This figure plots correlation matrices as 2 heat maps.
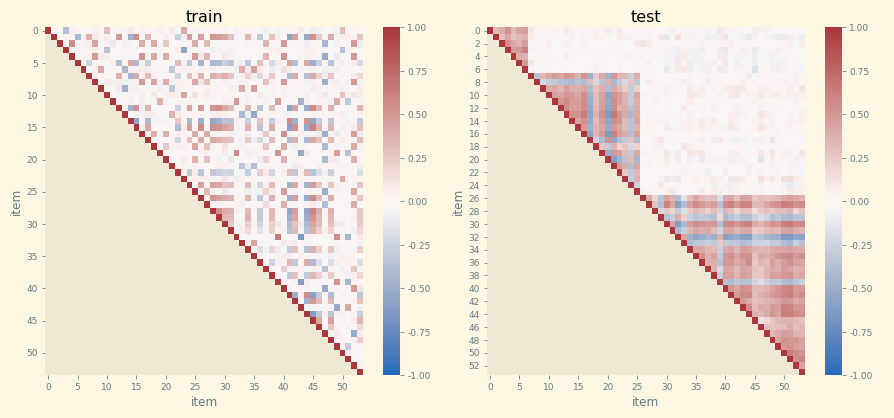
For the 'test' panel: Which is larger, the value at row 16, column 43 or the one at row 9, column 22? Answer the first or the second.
the second
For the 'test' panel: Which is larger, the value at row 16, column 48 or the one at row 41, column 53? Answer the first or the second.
the second
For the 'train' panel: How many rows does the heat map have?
54
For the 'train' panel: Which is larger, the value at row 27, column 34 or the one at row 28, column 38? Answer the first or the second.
the second
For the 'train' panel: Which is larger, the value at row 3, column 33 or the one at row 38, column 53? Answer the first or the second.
the second
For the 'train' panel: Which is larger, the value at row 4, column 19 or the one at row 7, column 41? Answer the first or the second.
the first
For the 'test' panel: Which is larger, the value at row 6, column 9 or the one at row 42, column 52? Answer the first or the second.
the second
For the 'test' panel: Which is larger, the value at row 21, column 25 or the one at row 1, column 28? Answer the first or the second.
the first
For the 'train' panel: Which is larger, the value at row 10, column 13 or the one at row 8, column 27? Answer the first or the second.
the second
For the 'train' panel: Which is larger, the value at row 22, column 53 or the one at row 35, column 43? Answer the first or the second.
the second
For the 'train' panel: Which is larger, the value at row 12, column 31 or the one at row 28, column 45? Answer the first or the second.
the second
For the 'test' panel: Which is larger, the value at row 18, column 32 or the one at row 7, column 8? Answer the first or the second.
the first
